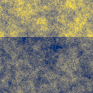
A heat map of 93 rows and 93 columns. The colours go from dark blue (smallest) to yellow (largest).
Overall the values sit about 50% of the way up the scale. The centre is the ninth with the lowest average. No regular stripes run through it. The ninth with the highest average is the top right. The top part is higher, up to a seam about 40% of the way down.
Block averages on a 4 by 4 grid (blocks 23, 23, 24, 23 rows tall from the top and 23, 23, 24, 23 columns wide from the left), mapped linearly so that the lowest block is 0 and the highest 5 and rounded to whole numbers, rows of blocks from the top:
4 5 4 5 | 3 2 2 4 | 1 0 0 1 | 1 1 1 1
